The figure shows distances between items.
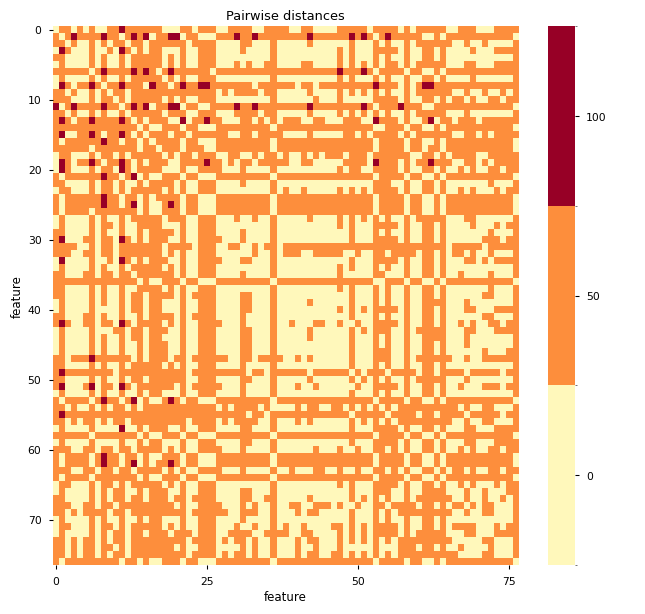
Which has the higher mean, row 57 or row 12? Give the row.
12
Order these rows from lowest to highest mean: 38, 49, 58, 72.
38, 72, 58, 49
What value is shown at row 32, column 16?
50
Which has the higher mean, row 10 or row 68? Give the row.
68
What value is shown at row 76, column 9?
50
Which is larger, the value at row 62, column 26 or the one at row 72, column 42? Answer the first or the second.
the second
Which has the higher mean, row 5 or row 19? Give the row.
19
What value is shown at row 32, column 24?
50
